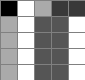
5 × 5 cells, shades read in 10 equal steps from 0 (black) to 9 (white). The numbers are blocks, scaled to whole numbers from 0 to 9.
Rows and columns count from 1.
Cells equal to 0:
1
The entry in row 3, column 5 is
9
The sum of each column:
24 45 18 14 38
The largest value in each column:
6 9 6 3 9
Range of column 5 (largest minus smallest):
7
